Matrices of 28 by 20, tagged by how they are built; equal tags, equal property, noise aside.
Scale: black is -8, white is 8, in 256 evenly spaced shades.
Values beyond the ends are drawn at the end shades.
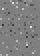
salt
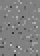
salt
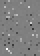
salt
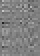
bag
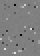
salt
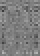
bag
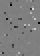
salt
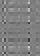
bag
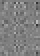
bag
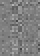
bag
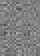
bag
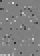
salt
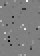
salt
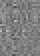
bag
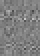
bag
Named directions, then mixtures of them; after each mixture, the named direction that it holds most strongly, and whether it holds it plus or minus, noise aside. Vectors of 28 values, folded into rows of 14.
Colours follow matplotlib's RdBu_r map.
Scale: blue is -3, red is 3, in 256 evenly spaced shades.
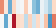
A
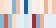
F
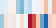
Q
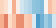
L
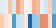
Q, minus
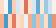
A, plus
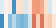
L, minus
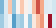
L, minus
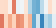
L, plus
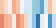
L, plus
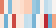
A, plus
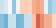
L, minus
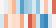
Q, plus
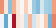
A, plus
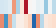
F, minus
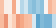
L, plus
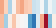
Q, minus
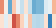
A, plus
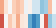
Q, minus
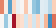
A, plus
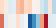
Q, minus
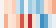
L, plus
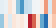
Q, plus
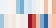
Q, plus
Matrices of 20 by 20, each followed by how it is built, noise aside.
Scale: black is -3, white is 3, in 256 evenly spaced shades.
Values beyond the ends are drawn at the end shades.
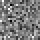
noise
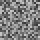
noise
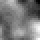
smooth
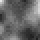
smooth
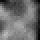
smooth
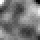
smooth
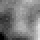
smooth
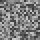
noise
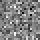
noise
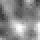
smooth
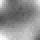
smooth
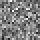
noise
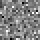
noise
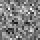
noise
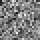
noise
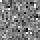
noise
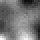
smooth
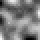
smooth
